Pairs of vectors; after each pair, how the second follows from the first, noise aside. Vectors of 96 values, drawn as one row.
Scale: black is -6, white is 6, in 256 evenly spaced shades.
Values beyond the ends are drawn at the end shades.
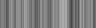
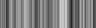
scaled up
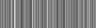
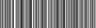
scaled up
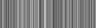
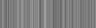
shrunk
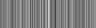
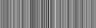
sign-scrambled
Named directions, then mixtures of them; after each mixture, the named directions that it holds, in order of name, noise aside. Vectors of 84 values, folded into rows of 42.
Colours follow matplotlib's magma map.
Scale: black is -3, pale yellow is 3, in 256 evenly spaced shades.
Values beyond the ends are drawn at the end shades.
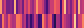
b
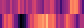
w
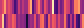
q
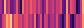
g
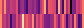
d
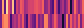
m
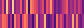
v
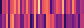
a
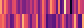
b, d, v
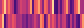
q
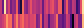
d, g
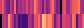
b, w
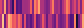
b, g, q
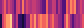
g, w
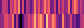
a, d, w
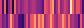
m, w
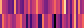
b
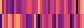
b, g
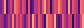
a, d, v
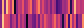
m, q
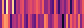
m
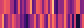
q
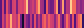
d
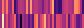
q, v, w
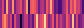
v, w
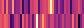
d, v, w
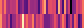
d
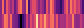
v, w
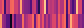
b, d, g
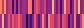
b, q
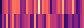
a
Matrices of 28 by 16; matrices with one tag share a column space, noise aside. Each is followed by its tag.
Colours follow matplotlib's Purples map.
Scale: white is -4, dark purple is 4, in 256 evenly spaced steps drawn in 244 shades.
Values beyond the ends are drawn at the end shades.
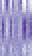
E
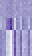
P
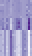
P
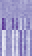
P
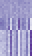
P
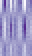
E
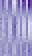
E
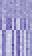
P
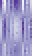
E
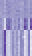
P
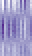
E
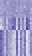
P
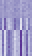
P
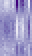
E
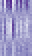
E
